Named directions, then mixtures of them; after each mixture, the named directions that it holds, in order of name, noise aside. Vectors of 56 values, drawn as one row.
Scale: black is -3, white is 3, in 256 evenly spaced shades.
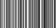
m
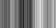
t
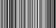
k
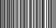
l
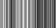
k, m, t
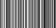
m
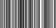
m, t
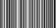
k, l, m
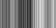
t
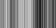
t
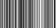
k, m, t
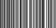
l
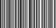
l, m, t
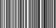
m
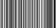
k, m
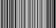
k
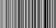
l, m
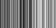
l, t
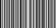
l, m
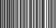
l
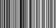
l, m, t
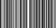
l, m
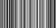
k, l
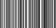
m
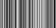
k, m, t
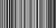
k, l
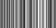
k, l, t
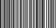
l
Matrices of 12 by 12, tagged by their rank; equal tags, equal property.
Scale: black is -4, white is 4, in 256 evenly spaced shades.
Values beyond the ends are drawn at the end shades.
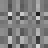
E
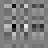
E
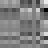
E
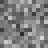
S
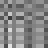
E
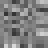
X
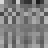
X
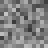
S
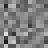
X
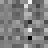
X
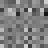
X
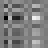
E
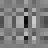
E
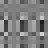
E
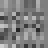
X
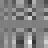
E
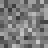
S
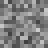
S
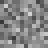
S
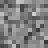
S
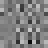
X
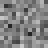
S
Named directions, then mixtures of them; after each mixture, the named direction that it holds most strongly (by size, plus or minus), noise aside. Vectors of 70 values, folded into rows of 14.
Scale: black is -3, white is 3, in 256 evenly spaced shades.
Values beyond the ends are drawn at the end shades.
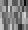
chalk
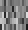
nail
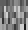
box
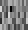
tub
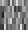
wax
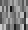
tub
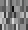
nail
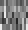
nail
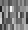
tub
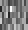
tub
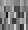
box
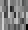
tub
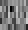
tub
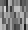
box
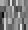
wax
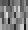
box
